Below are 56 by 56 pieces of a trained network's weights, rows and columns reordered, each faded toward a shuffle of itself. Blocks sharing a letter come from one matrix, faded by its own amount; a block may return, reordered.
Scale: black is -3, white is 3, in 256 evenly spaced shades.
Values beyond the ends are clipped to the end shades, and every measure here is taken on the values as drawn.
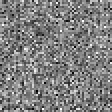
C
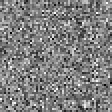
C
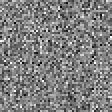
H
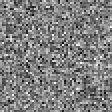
H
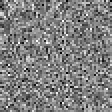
H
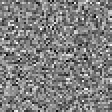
H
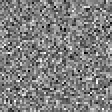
C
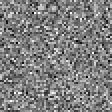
H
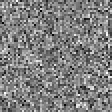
H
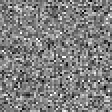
H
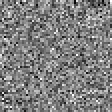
H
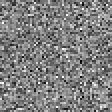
C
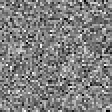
H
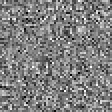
H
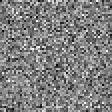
H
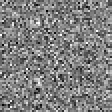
H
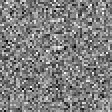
H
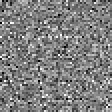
C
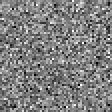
C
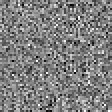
C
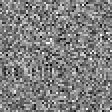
H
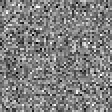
H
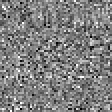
C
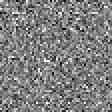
C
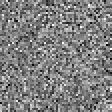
H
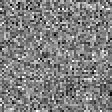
C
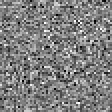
C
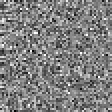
H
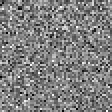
H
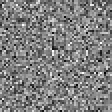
H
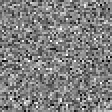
C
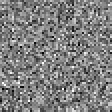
C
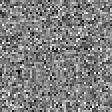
C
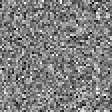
H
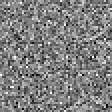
C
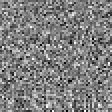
H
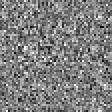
H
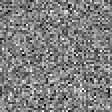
H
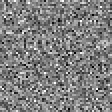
C
